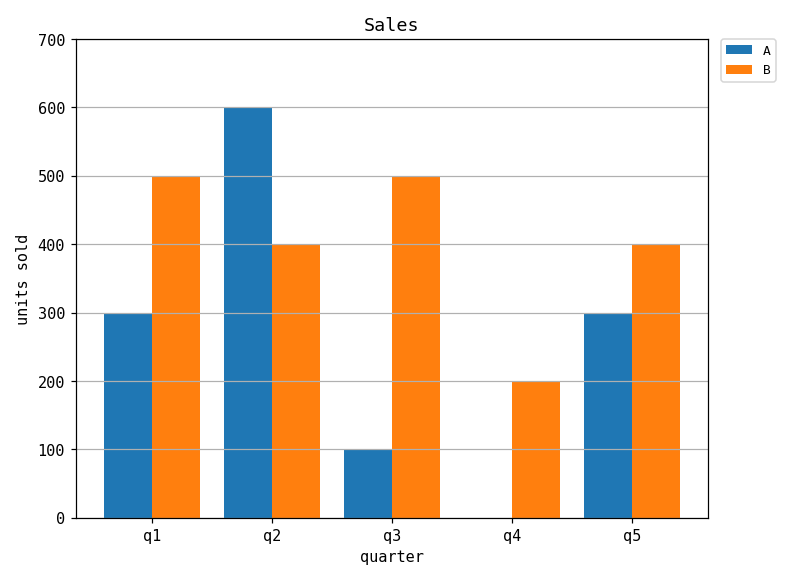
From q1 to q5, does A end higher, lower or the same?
the same
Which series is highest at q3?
B
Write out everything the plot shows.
Title: Sales
x-axis: quarter, ticks q1 q2 q3 q4 q5
y-axis: units sold, ticks 0 100 200 300 400 500 600 700
Legend: A, B
Values:
A: 300 600 100 0 300
B: 500 400 500 200 400
